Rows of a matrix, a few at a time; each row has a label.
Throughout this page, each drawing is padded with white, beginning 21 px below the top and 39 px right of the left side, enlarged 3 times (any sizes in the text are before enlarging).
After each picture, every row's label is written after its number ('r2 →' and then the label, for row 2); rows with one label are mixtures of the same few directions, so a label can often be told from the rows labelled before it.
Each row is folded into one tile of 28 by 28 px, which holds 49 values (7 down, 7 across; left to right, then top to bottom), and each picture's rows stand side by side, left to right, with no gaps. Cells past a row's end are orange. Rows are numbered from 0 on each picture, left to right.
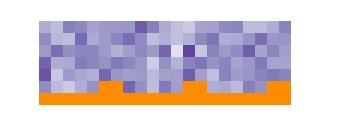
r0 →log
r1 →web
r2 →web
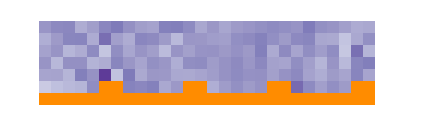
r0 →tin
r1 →web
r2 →web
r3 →web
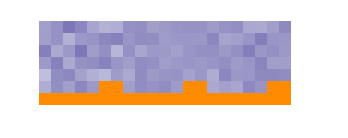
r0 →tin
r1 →log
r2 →web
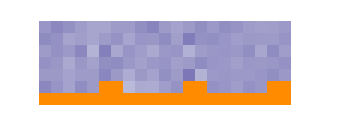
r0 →web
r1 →tin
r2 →web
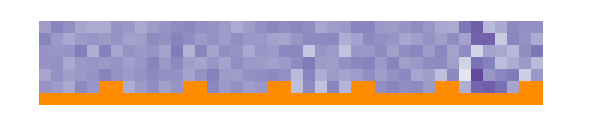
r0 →web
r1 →web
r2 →tin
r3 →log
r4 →tin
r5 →log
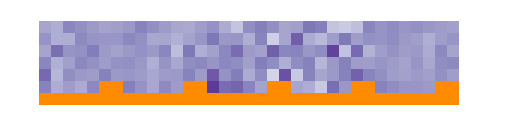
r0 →log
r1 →web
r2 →tin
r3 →web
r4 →web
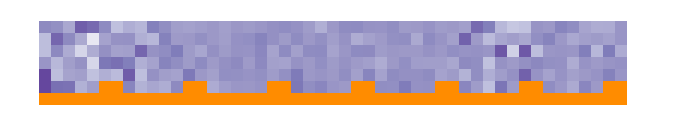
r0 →web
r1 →log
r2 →web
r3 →tin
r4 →log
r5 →web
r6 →web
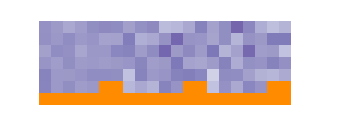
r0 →tin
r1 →web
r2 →tin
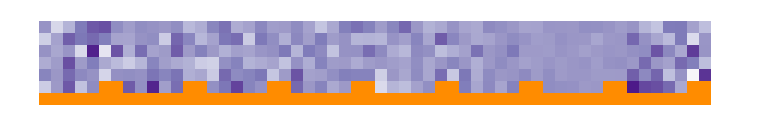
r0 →web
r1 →log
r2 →log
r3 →tin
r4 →tin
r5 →log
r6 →web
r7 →tin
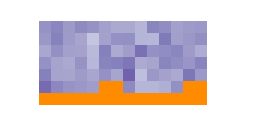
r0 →web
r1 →log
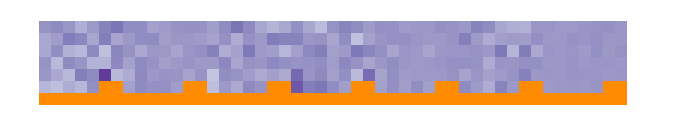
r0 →tin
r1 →log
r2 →tin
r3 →tin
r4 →log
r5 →web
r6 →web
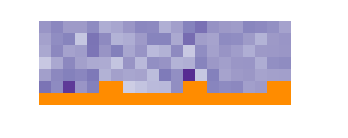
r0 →log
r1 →tin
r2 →web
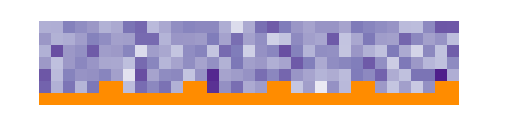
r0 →log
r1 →log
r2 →tin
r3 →log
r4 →tin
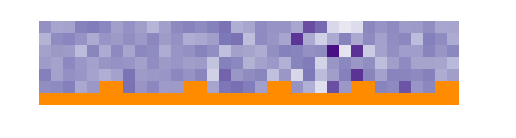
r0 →web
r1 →tin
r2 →log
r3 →web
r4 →log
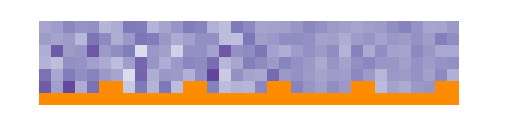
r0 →log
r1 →log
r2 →log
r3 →web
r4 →tin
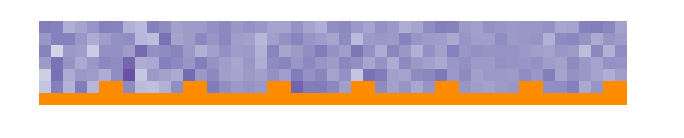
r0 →log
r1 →log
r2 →web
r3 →tin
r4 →tin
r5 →log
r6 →web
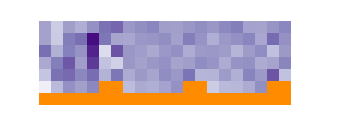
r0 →web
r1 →tin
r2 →tin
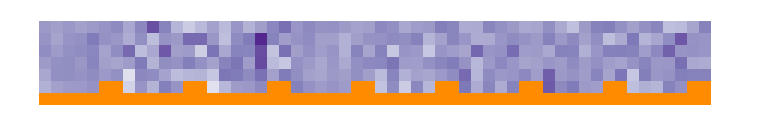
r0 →web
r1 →tin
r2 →web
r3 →web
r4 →log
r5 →log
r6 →tin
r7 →web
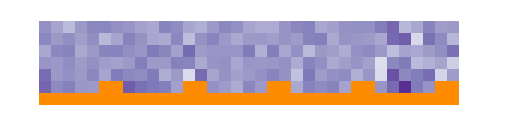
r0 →tin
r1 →tin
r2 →web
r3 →log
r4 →log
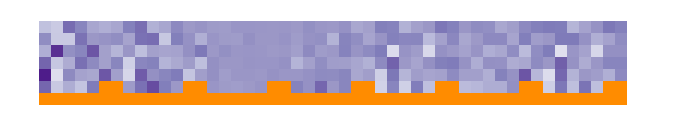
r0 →log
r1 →log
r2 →log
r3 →log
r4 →log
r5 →tin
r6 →log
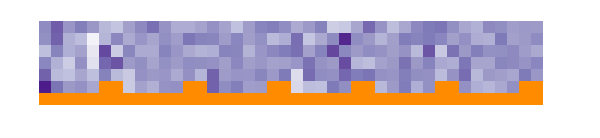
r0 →web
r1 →tin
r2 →tin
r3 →web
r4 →web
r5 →log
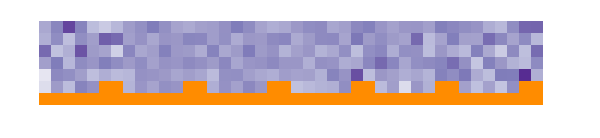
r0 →tin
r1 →tin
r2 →tin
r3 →tin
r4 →log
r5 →tin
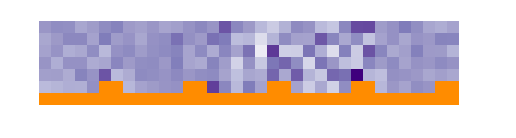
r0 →tin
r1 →web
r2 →web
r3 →tin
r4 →tin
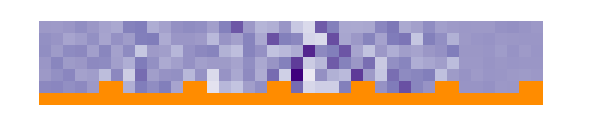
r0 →tin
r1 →log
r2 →tin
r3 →log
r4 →log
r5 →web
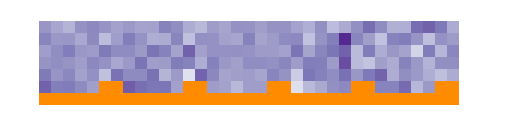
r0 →tin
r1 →tin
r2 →log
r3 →web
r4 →web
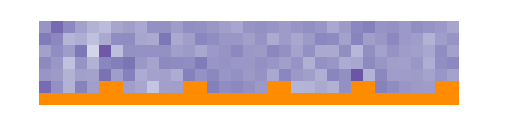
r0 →web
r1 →log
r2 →tin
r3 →tin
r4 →web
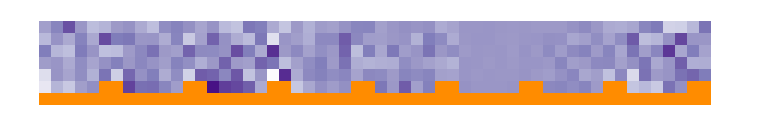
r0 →tin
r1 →tin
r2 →tin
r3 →web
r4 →log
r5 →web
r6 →tin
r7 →web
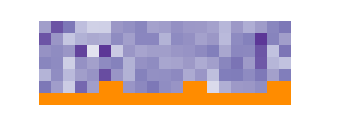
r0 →web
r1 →log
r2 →web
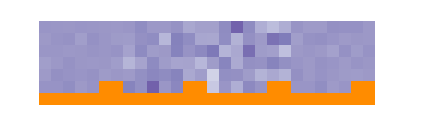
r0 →log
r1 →log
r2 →tin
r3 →web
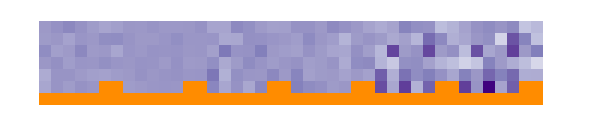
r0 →tin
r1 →web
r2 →log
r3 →web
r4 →log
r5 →log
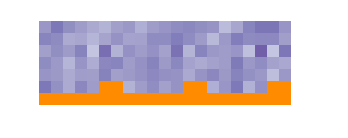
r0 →web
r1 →web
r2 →web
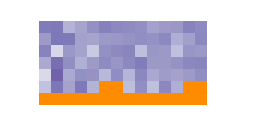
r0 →log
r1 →log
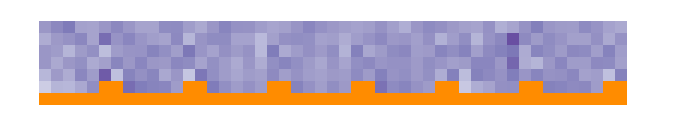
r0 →tin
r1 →tin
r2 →web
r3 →web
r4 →tin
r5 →web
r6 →tin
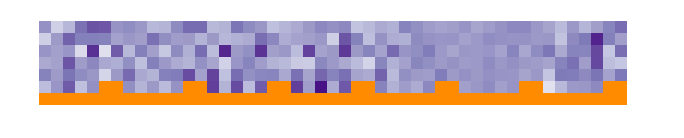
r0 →web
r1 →tin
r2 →log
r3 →log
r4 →log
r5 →web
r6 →web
